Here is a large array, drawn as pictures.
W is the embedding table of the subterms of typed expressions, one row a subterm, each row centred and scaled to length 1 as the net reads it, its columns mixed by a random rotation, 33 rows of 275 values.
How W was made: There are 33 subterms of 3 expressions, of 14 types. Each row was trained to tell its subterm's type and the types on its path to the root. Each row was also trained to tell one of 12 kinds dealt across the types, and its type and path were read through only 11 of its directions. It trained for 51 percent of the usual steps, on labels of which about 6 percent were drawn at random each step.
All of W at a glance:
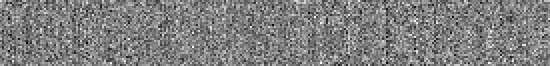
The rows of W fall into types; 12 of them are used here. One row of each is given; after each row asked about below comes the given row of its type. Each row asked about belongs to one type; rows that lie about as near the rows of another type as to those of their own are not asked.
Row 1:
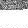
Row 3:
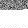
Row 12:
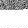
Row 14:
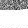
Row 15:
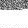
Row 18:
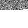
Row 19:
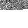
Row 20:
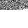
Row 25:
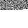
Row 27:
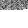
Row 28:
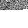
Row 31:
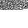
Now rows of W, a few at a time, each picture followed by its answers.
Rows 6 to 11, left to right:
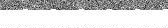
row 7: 14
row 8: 28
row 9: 25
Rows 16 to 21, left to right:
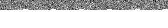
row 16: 15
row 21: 14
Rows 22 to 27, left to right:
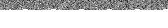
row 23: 15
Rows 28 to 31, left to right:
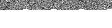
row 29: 3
